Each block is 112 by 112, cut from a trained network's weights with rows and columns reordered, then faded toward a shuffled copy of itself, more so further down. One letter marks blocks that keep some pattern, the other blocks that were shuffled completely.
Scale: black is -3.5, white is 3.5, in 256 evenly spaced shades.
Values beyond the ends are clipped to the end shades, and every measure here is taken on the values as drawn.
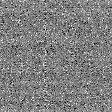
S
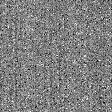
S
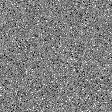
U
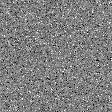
U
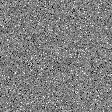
U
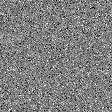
U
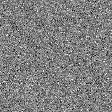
S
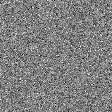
U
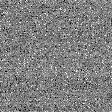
S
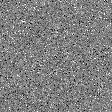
U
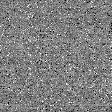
S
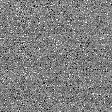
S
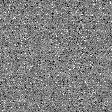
S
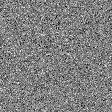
U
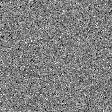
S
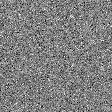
U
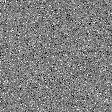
U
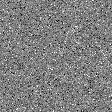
U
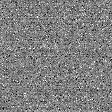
S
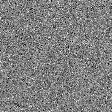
S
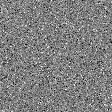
U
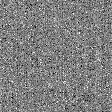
S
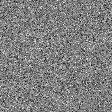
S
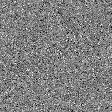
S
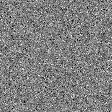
S
